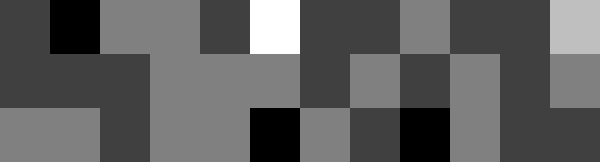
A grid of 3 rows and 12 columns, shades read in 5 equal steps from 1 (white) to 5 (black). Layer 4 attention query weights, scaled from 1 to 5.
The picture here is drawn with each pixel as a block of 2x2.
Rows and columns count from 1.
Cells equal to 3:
15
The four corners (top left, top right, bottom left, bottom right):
4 2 3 4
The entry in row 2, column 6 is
3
